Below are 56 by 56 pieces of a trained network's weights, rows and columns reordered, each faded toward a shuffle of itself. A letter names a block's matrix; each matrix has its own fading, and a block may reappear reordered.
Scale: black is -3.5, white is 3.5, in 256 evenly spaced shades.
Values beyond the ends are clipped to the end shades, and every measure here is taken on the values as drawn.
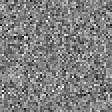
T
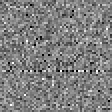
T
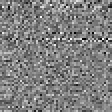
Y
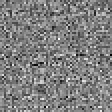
Y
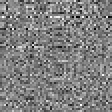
Y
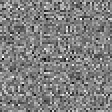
Y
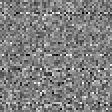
Y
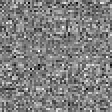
Y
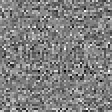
Y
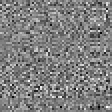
Y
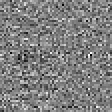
Y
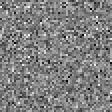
T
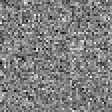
T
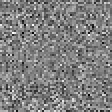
Y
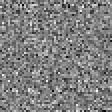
T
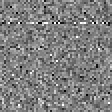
T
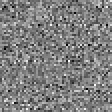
T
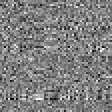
Y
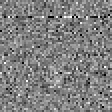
T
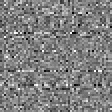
Y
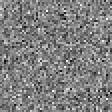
T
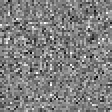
T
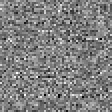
Y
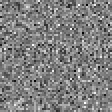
T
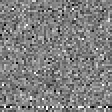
T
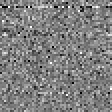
T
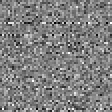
Y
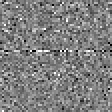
T
